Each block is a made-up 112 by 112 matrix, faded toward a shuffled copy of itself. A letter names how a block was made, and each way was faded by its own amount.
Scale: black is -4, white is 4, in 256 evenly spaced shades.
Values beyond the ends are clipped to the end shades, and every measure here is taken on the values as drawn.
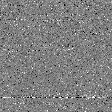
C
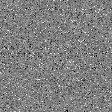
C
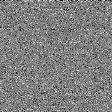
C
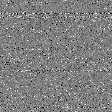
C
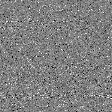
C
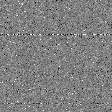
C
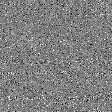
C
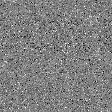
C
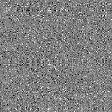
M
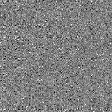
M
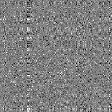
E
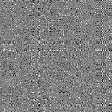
E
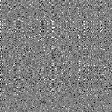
E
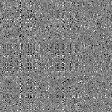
E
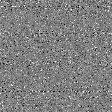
C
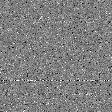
C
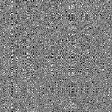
E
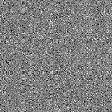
M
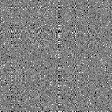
E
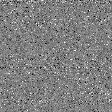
C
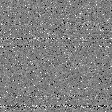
C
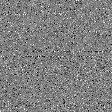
C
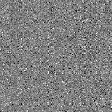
M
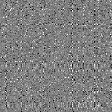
E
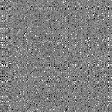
E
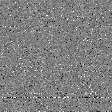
C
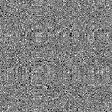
M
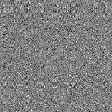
M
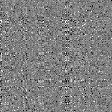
E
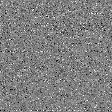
C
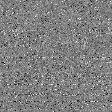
C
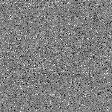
C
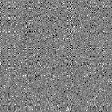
E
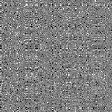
E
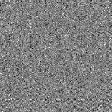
M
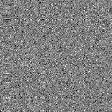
M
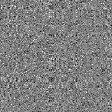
M
